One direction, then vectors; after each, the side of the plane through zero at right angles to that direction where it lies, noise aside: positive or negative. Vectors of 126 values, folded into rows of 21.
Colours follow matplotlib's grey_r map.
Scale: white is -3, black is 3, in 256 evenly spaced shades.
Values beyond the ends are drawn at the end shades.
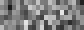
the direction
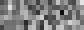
negative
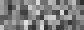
positive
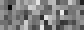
positive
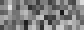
negative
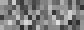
positive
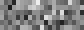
positive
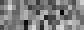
negative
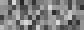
positive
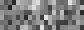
positive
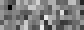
positive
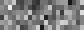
negative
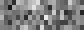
positive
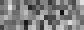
negative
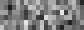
positive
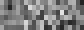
positive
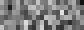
positive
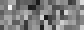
negative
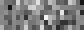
positive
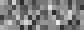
positive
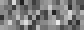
positive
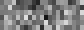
negative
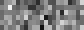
negative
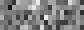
positive
